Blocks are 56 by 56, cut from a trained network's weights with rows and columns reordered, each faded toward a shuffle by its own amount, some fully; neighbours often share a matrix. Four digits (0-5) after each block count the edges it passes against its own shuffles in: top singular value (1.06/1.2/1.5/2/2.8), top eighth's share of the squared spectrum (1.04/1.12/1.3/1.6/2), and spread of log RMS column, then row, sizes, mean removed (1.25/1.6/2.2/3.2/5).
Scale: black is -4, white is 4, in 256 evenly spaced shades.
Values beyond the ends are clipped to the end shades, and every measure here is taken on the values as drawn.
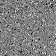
2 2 0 0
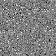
3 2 0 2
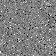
1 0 0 0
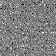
3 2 0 1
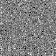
3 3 1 1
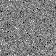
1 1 0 0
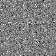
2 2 1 1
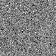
1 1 0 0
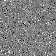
1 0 0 0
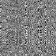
3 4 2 2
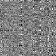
3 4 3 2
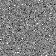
1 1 0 0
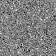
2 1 0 0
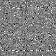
3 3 0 2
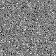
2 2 0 1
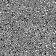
1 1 0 0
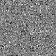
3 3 1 2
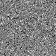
1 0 0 1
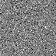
2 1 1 1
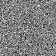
0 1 0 0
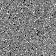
0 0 0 0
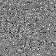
2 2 0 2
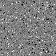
1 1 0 0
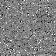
2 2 0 0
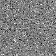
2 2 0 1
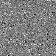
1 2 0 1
